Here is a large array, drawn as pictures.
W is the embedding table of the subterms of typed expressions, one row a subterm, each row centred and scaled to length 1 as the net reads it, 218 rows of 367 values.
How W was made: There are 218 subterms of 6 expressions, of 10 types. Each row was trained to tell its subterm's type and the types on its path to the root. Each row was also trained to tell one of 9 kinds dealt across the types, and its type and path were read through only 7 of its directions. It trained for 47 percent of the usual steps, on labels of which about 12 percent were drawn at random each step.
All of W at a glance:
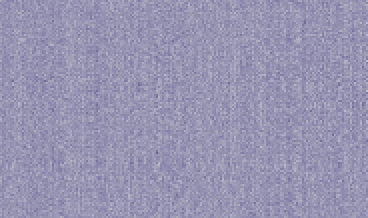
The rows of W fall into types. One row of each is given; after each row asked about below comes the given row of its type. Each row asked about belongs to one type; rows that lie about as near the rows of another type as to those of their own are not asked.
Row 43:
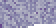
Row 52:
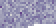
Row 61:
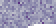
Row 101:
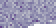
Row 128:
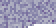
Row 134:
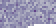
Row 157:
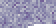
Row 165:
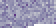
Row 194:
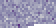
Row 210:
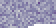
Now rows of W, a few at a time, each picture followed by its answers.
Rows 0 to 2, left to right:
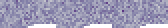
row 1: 61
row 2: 165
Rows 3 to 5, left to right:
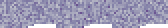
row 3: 157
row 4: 210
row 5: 128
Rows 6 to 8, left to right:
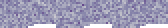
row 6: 157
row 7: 165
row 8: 128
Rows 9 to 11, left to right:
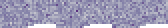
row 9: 52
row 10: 194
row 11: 165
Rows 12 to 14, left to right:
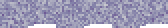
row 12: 43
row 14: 165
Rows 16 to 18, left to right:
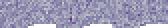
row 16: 134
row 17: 165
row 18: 157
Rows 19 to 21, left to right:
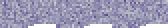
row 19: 165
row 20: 52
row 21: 210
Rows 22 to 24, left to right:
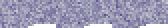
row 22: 61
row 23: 52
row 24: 43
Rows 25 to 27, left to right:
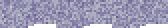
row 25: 210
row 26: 43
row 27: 128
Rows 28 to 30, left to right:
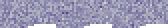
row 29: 194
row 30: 134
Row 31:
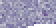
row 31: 43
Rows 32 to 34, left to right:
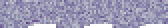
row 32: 210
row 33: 52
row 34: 61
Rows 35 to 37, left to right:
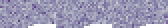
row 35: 157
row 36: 128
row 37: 194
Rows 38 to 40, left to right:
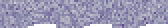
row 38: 134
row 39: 43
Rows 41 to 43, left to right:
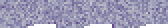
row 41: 43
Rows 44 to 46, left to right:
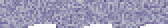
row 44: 61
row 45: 101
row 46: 157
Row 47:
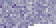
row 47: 52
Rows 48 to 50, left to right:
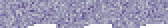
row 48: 165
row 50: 52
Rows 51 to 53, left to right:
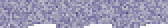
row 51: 134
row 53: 194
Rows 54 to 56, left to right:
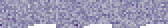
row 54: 101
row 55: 165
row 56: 157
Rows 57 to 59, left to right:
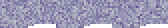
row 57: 61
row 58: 165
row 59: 43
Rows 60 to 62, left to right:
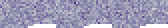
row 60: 52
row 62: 165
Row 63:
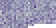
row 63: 101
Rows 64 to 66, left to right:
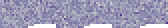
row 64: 61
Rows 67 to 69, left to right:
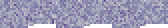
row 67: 61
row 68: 61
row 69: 157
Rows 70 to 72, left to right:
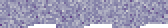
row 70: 43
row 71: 52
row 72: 128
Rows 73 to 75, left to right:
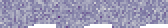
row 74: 157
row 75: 157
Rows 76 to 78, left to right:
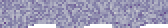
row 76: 165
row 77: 165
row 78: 61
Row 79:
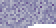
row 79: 61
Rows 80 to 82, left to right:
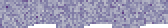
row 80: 43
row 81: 134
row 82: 157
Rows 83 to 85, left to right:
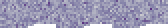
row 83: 128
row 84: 43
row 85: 52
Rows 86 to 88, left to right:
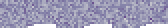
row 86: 134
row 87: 134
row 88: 134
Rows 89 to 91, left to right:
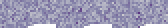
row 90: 134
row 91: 52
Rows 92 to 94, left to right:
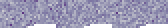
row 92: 43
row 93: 165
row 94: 61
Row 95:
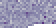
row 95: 157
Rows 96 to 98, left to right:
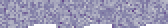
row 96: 210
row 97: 43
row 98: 43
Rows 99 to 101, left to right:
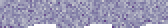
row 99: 43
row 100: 52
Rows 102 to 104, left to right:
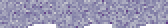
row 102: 157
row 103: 157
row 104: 157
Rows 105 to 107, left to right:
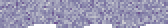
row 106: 61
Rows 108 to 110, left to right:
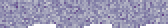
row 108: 52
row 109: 52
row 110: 165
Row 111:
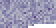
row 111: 210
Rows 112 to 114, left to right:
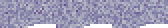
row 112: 134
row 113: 165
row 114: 134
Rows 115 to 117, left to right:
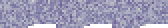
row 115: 157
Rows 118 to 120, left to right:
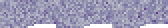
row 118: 43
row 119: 61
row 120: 157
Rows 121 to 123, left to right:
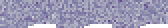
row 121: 128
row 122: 52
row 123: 157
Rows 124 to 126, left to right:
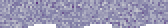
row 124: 128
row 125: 194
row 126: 61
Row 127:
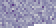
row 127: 194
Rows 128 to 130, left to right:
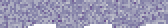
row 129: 157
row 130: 101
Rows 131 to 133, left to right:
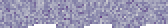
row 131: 43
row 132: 165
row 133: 61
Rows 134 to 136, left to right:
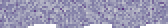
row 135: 157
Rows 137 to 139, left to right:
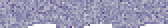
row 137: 157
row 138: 43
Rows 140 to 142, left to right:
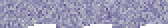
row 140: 194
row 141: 43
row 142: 128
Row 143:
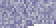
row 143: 134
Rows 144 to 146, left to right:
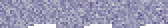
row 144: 52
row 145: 61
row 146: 157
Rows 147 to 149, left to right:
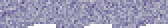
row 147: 194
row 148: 128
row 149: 165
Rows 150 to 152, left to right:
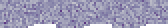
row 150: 157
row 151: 165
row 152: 43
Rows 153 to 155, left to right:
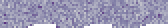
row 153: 128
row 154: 43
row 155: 52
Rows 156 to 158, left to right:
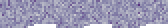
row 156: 165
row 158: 210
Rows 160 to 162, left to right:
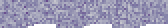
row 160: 43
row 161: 134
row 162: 210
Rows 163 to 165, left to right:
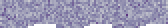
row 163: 210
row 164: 52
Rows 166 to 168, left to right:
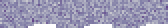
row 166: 52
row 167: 165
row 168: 101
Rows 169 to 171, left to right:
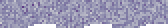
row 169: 165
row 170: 101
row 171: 165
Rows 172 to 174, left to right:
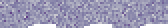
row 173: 134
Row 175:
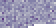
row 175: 101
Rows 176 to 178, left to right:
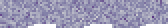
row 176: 61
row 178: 61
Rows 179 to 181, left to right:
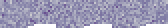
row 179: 61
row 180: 134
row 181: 43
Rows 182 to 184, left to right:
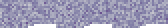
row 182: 134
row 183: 128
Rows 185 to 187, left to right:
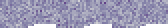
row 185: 52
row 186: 101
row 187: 128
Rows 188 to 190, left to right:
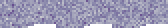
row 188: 194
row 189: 165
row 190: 52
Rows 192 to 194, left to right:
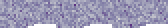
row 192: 210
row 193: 101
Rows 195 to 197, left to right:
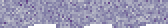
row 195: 61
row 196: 101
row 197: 194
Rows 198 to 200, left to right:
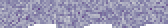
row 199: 61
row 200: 134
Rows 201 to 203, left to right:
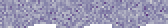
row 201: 101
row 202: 61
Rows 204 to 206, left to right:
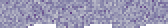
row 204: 128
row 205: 43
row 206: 128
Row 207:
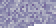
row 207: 194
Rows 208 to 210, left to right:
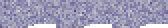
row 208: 210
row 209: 61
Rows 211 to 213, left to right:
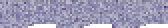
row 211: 157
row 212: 128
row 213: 101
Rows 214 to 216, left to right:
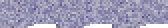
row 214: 61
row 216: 101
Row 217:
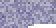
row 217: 157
